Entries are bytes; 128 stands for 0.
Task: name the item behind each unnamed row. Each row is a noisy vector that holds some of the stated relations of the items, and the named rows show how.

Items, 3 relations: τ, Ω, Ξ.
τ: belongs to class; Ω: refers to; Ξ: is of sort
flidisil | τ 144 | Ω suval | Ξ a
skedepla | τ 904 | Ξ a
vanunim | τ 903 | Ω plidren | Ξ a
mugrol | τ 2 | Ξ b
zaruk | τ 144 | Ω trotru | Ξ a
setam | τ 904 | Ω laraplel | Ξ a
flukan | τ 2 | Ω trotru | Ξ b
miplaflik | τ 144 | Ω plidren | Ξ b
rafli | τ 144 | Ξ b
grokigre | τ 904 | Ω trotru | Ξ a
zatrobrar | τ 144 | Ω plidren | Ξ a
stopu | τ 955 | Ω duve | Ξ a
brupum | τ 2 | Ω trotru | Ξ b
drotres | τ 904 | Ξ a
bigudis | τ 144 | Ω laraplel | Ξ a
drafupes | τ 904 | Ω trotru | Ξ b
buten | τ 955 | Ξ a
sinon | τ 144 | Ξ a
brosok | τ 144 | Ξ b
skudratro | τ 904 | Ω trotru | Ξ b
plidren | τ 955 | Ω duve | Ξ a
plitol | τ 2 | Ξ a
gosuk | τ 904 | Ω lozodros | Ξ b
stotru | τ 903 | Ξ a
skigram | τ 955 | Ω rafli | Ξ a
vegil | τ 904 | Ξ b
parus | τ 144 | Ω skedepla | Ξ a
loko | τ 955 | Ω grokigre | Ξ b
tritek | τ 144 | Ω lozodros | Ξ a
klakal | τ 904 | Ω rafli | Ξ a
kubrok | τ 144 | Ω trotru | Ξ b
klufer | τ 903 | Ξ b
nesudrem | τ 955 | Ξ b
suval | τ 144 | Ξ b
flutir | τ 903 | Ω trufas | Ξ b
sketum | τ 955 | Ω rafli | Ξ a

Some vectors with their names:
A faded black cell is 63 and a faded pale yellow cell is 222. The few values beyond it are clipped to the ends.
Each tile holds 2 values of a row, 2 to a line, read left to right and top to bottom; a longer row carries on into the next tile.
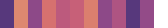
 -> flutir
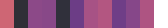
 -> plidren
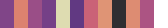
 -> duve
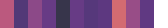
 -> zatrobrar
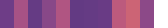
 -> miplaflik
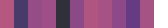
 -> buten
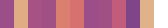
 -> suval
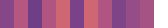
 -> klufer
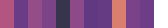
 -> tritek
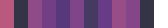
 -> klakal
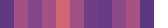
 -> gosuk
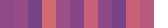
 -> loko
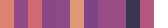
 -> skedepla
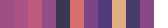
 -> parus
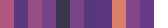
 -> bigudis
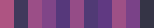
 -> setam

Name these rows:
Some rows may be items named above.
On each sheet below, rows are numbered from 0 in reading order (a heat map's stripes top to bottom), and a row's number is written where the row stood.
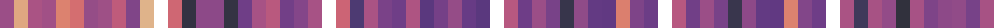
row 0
suval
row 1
plidren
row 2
drotres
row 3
tritek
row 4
tritek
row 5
plitol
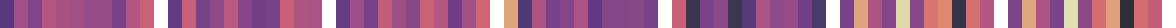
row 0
mugrol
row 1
kubrok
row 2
nesudrem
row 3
grokigre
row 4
vanunim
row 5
lozodros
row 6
trotru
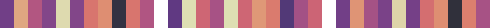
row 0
lozodros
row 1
trufas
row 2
laraplel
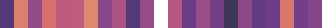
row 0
flutir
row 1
zaruk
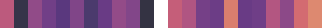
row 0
klakal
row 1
rafli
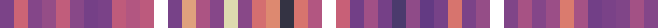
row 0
brosok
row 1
lozodros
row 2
sinon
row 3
vegil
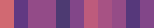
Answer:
stotru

